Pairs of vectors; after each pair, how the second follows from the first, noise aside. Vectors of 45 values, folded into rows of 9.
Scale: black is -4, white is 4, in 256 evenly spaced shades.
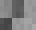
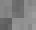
shrunk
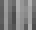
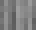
shrunk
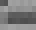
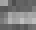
negated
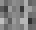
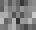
shuffled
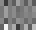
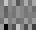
negated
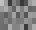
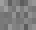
shrunk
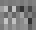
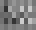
reversed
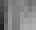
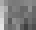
negated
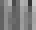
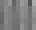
shrunk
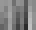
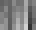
negated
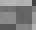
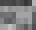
negated
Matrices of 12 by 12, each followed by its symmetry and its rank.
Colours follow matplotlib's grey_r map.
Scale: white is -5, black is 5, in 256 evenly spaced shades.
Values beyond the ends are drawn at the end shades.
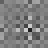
symmetric, rank two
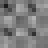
symmetric, rank two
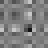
symmetric, rank one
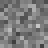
neither, full rank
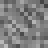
antisymmetric, full rank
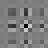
symmetric, rank one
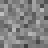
neither, full rank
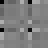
symmetric, rank one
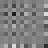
symmetric, rank one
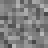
antisymmetric, full rank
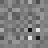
symmetric, rank two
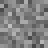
neither, full rank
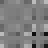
symmetric, rank one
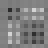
symmetric, rank one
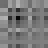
symmetric, rank one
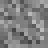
antisymmetric, full rank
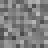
antisymmetric, full rank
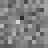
antisymmetric, full rank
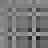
symmetric, rank one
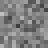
neither, full rank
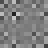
symmetric, rank two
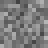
neither, full rank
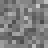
neither, full rank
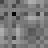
symmetric, rank two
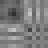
symmetric, rank two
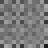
symmetric, rank two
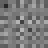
symmetric, rank two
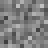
antisymmetric, full rank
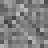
antisymmetric, full rank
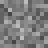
neither, full rank
